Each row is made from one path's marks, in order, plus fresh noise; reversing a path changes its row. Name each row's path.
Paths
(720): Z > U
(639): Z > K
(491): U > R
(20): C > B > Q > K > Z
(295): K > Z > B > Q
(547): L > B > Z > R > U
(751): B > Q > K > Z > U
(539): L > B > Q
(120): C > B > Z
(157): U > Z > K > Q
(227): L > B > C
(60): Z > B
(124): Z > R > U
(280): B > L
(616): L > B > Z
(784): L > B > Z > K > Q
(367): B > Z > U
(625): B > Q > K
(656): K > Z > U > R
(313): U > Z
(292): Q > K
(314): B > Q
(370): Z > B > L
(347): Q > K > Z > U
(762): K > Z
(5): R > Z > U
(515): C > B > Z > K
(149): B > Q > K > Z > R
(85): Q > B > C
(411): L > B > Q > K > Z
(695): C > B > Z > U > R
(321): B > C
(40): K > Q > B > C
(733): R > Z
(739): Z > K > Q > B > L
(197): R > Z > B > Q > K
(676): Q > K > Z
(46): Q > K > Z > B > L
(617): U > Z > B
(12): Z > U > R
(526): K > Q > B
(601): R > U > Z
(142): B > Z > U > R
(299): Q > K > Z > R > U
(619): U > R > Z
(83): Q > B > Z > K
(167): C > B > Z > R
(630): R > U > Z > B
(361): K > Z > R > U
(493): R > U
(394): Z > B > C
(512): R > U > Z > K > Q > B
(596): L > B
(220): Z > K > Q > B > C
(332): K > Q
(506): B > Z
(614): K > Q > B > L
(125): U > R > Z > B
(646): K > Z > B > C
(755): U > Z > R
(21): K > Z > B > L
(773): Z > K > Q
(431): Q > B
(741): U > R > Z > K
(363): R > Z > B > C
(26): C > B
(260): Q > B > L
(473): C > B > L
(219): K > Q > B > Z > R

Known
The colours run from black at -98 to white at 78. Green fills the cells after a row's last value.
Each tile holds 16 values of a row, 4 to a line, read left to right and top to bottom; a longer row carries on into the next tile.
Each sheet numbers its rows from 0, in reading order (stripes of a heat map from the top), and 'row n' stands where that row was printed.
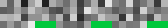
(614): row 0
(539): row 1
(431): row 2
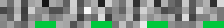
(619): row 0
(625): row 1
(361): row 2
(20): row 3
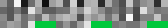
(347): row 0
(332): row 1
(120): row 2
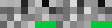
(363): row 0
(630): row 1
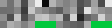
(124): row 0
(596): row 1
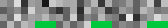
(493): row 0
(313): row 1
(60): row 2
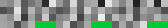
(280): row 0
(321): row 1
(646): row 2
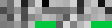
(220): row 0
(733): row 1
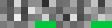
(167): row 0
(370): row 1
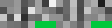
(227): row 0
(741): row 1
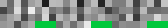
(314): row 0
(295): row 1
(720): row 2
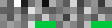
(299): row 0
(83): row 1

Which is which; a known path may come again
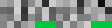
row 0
(506)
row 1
(197)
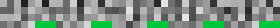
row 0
(40)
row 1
(656)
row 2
(280)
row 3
(515)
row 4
(313)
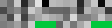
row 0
(739)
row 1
(363)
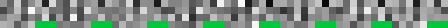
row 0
(751)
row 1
(120)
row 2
(512)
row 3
(227)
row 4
(292)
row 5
(491)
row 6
(314)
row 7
(762)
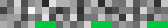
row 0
(149)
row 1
(617)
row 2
(85)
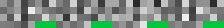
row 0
(616)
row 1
(260)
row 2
(219)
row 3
(167)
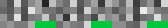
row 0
(695)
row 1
(431)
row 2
(547)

